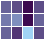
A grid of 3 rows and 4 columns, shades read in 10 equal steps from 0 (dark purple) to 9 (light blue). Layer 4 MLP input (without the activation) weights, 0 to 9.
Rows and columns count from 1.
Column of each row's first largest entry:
1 2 3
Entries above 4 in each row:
0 2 1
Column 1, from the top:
4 5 4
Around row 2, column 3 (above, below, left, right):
0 9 6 4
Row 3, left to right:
4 2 9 3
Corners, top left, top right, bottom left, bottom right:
4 3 4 3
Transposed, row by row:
4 5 4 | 3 6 2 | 0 0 9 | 3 4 3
